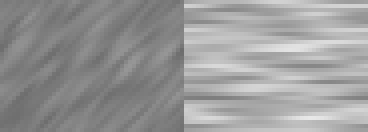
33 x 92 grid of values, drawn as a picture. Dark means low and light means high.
It is made of 1 by 2 panels. Panel 1,1: middling, slanting up to the right, faint in contrast. Panel 1,2: high, streaked across.
